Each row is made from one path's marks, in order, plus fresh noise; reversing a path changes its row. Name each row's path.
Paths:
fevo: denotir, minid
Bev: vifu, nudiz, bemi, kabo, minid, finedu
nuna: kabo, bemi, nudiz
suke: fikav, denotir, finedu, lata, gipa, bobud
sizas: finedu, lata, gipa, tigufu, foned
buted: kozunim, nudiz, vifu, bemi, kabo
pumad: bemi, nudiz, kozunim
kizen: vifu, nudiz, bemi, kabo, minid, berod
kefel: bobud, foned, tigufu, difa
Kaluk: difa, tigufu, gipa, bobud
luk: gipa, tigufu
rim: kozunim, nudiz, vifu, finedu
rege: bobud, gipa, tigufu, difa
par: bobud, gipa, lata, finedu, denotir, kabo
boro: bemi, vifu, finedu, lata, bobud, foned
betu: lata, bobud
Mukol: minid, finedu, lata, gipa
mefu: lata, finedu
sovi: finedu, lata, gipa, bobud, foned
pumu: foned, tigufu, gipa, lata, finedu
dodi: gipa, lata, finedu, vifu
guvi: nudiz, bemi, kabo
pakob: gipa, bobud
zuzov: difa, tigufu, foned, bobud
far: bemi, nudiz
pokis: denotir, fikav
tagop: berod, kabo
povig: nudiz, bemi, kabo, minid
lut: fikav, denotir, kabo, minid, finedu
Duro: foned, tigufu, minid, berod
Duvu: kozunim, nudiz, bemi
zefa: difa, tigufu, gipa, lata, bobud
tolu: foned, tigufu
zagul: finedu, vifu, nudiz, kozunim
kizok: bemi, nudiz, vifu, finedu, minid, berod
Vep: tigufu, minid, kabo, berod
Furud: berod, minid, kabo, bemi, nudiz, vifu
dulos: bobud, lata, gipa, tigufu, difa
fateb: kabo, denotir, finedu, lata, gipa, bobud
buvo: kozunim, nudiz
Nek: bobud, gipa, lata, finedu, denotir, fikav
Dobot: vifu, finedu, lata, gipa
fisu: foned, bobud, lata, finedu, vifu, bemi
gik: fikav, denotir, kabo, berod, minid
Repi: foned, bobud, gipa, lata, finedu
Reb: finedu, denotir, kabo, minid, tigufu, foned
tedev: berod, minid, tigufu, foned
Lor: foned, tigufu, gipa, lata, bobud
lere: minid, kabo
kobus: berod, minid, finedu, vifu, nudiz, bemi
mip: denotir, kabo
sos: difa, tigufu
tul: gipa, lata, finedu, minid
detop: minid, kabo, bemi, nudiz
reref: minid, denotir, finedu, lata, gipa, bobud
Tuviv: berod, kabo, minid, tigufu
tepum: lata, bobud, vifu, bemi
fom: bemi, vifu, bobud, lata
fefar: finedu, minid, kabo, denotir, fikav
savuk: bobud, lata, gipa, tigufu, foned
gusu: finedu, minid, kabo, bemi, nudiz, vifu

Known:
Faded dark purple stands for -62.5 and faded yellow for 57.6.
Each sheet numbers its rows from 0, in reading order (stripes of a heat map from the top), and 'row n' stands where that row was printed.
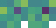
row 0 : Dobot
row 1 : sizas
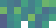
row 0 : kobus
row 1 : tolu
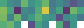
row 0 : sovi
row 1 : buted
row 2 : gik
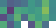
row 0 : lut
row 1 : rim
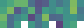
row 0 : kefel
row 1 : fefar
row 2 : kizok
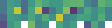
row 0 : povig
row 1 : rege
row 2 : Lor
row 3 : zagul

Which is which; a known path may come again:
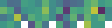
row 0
Mukol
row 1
rim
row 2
lut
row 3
dulos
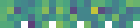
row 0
pakob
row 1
kizen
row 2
par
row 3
Kaluk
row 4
tolu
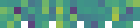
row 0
dodi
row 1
kizok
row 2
Nek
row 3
tedev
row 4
fisu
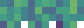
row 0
zagul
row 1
sos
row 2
Bev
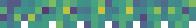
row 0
fefar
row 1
pumu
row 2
rege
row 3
pumad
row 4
Duvu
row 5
detop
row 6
Dobot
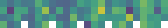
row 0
pokis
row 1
nuna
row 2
Reb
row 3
buted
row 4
tul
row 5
betu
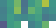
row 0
far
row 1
fom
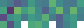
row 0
gik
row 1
mefu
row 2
kobus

